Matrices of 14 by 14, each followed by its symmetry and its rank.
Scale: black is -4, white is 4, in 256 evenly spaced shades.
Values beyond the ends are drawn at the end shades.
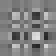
symmetric, rank one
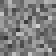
neither, full rank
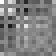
symmetric, rank two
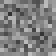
neither, full rank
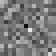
symmetric, full rank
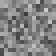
neither, full rank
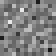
symmetric, full rank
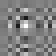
symmetric, rank one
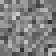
symmetric, full rank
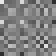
symmetric, rank two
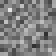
symmetric, full rank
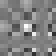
symmetric, rank two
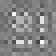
symmetric, rank two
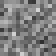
neither, full rank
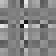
symmetric, rank one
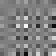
symmetric, rank one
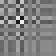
symmetric, rank one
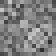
symmetric, full rank
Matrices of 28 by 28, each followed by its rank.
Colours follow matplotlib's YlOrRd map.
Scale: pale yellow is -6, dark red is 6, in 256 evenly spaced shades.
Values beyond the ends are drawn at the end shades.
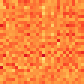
five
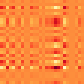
one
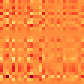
two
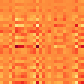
two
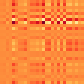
one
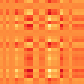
one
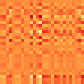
two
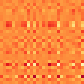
two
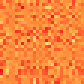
five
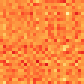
five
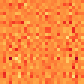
five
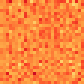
five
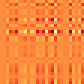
one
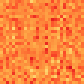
five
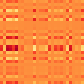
one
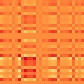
one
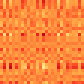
two
